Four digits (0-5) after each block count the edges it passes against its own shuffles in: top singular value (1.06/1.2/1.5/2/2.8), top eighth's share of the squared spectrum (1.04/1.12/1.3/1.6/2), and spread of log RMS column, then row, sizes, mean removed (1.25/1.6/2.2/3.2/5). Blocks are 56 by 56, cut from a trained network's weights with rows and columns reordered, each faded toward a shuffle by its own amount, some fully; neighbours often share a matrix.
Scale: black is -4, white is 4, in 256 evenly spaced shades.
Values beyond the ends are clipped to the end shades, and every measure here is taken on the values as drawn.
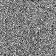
0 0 0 0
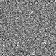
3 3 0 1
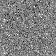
0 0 0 0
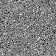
0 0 0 0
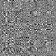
3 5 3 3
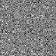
2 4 2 2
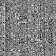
3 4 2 2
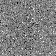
1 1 0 0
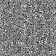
1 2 0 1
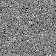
0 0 0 0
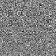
3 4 1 2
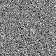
1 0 0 0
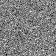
0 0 0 0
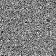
2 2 1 1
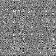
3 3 2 1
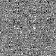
2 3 2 0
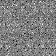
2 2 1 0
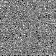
2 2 1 0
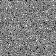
1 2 1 0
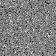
0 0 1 0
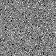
1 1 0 0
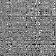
3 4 3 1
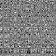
3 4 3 2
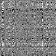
3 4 3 2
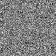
3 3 1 1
